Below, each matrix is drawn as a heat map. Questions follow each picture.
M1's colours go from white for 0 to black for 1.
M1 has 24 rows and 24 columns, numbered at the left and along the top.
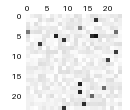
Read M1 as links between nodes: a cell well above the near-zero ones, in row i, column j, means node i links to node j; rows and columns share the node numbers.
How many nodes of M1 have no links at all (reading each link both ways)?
6
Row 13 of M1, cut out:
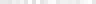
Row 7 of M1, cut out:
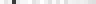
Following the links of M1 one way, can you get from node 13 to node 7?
no
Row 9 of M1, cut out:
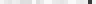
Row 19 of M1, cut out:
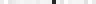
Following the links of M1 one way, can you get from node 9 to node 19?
no
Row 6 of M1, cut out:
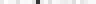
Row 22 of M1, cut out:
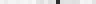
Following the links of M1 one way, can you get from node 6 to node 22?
yes
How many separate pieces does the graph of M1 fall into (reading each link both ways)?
8
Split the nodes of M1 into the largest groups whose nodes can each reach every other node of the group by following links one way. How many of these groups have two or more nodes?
0
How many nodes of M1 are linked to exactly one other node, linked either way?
7
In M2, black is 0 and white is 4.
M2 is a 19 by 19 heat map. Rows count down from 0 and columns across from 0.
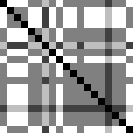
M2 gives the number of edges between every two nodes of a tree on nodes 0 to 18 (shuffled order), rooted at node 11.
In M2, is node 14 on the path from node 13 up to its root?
no
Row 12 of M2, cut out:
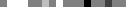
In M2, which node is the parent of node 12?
15
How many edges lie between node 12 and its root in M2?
2
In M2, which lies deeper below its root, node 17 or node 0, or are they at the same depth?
the same depth
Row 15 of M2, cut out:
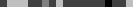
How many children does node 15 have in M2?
11
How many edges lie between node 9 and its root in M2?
2
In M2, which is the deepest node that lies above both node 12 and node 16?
15
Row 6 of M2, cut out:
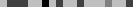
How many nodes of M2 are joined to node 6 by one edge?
6
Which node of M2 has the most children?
15
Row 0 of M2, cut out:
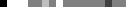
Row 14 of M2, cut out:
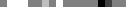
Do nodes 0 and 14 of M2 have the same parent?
yes
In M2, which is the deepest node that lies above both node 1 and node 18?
6
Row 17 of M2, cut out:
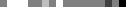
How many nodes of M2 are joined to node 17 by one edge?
1
